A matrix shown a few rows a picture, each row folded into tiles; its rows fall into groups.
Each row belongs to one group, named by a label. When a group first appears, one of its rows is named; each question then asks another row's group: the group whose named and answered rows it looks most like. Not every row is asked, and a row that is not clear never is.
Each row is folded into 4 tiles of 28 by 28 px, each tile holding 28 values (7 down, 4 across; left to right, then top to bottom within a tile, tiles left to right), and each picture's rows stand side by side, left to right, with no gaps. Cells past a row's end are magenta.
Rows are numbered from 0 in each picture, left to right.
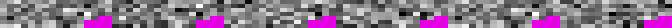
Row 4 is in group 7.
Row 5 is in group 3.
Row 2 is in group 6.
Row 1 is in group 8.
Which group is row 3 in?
8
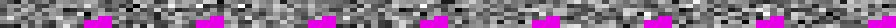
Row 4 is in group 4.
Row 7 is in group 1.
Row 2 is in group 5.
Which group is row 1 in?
8
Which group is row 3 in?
8
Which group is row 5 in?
7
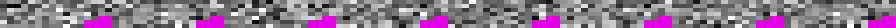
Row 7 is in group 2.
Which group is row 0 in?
6
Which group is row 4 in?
4
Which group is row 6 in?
6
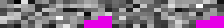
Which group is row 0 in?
8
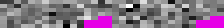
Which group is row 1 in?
5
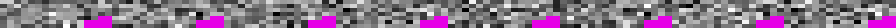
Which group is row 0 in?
2
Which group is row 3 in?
4
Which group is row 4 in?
8
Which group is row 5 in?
8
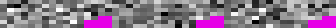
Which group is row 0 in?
6
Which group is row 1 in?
3
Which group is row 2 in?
1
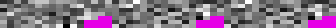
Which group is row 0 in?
3
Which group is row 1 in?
4
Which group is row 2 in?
4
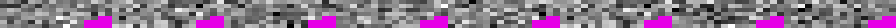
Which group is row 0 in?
6
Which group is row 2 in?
3
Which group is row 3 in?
2
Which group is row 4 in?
6
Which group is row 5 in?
7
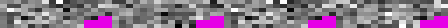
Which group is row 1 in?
3
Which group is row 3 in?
2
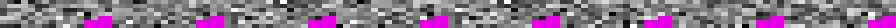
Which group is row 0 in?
8
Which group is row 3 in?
6
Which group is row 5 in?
3
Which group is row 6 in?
2
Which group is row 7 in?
7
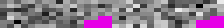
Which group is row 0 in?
1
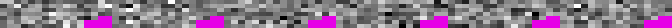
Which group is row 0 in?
2
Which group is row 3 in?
3
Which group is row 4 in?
8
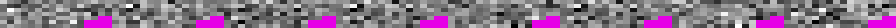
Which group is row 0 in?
6
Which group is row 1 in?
5
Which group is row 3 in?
5
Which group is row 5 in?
5
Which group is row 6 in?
2
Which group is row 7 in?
1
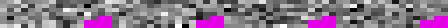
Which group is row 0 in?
7
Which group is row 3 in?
5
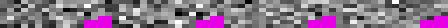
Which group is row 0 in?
8
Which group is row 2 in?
6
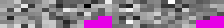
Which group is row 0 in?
7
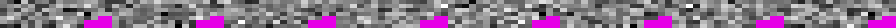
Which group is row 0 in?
8
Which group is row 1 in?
3
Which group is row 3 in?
2
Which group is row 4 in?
6
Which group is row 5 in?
2
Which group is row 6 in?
5
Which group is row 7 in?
8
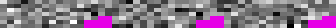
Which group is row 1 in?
8
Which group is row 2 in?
3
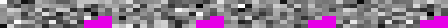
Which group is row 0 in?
6
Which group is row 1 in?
7
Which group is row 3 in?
6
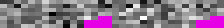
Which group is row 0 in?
3
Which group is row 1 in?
1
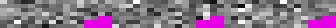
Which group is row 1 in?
4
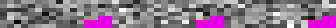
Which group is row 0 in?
1
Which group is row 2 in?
2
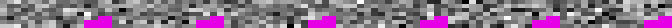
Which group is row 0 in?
7
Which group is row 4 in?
8
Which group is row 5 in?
1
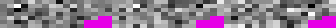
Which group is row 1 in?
7
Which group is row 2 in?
7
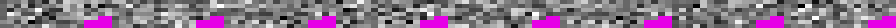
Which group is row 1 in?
2
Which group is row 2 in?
4
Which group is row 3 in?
4
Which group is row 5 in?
4
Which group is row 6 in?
8
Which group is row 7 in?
1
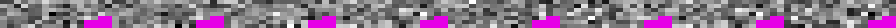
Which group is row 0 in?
3
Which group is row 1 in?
3
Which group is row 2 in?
2
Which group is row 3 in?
7
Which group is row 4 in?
4
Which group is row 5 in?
1
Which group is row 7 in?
8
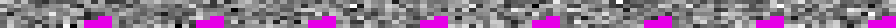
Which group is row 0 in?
2
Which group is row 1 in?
3
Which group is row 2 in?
4
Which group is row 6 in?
2
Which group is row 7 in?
7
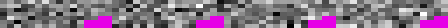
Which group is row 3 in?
7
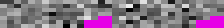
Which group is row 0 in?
3
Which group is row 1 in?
5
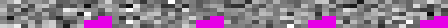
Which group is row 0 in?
7
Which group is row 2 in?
6
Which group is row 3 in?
6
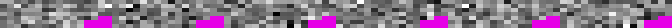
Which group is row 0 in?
2
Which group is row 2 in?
3
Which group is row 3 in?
4
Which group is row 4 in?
5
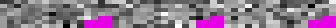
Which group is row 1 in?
2
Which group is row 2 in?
7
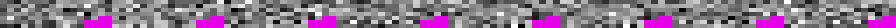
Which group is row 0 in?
8
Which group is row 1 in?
7
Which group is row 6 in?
4
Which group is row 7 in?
6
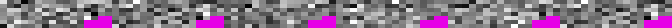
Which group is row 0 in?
6
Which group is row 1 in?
4
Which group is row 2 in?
8
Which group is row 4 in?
6
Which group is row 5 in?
4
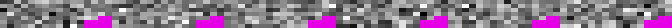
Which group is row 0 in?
3
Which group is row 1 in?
6
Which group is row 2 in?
2
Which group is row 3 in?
8
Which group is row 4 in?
5
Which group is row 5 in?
7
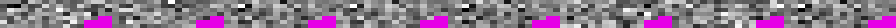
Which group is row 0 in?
6
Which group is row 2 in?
5
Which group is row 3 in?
5
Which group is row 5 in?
7
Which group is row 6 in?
2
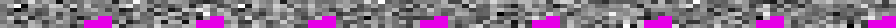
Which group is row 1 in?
4
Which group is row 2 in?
5
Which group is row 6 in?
4
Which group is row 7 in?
3
